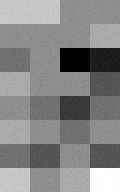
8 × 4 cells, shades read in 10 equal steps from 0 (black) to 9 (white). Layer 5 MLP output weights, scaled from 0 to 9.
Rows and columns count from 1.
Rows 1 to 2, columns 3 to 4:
5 5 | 5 6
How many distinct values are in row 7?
3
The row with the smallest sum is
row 3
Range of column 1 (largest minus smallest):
3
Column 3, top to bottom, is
5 5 0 5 2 4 5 6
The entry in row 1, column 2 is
7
